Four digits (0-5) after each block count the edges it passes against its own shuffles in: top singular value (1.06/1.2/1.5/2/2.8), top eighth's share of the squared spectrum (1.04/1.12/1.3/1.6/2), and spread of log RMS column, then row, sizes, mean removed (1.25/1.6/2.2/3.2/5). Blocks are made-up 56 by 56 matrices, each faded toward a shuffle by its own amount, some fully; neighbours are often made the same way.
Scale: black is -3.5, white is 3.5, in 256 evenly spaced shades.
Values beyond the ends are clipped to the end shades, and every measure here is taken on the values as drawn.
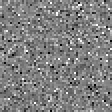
0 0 0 0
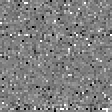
2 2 0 1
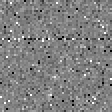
2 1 0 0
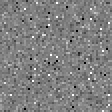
0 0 0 0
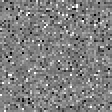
0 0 0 0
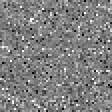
0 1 0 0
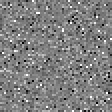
0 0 0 0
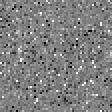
1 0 0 0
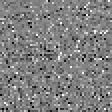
3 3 1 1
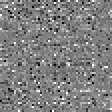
4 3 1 2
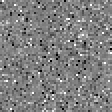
1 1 0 0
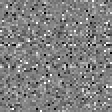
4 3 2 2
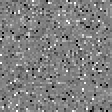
0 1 0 0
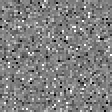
0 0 0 0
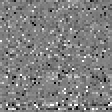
3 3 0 2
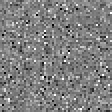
3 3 1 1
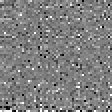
4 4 1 2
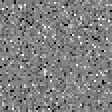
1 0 0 0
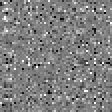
4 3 1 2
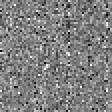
1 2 2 0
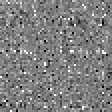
3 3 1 1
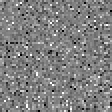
3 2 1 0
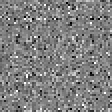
4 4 2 2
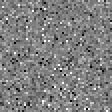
0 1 0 0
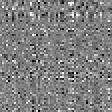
4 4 3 3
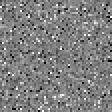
1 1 0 0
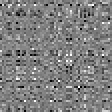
4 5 3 3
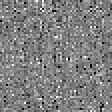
3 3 2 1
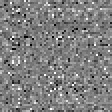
3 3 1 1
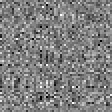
4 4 2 2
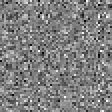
4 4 2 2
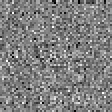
3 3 1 2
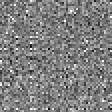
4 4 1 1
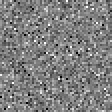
1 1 0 0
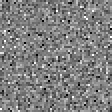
1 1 0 0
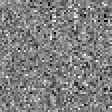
3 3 1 1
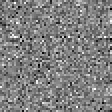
3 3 1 1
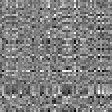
4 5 3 3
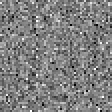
3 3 0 1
